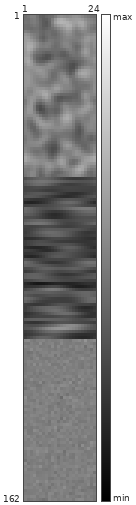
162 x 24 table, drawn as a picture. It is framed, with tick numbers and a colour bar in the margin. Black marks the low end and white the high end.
It is made of 3 by 1 panels. Panel 1,1: middling, blotchy. Panel 2,1: low, streaked across. Panel 3,1: middling, fine-grained, faint in contrast.
